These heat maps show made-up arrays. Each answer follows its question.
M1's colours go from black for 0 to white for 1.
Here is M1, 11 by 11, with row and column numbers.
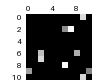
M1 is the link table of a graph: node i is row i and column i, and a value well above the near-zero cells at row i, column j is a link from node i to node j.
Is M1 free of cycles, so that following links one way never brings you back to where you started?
no
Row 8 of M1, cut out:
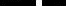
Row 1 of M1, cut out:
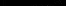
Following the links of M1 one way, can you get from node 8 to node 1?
no
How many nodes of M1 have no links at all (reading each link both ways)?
4
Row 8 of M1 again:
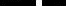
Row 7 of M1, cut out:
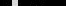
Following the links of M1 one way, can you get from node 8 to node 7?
yes
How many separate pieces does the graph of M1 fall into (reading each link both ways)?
6
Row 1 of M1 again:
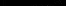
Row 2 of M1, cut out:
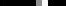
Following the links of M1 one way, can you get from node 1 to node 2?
no
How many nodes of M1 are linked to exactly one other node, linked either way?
4
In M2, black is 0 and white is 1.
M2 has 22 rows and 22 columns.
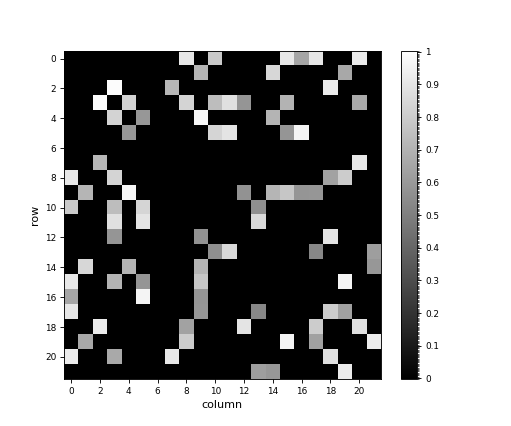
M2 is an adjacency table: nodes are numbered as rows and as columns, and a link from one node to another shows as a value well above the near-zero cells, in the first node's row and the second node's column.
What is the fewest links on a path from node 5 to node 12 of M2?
3
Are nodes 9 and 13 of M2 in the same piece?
yes
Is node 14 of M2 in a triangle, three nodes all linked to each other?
yes
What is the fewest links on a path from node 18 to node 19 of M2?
2
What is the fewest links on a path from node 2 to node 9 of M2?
3
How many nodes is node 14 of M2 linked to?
4
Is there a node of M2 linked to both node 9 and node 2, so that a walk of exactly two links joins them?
no
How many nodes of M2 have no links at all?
1
